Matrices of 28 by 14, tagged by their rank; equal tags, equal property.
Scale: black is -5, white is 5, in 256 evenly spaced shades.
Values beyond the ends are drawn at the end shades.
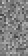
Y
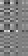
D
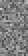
Y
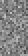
Y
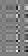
D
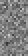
Y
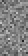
Y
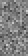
Y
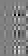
D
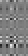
D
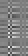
D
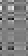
D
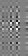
D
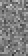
Y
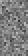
Y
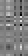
D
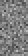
Y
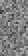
Y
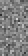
Y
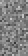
Y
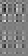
D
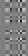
D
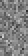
Y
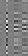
D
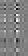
D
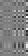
D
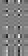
D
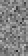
Y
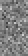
Y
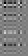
D
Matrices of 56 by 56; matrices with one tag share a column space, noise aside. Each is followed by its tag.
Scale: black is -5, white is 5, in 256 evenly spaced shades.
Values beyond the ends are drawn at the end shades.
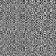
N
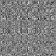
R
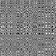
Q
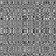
R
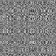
R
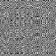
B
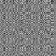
N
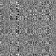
R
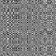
N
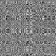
R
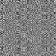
N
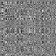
R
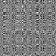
N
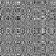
R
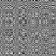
B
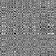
Q
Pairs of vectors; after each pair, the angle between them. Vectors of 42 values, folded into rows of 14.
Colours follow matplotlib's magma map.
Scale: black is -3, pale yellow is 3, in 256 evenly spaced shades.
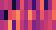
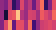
nearly parallel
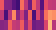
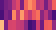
orthogonal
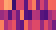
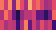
partly aligned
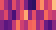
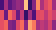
orthogonal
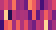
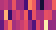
nearly parallel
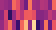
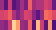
partly opposed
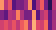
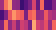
partly aligned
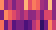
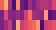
orthogonal
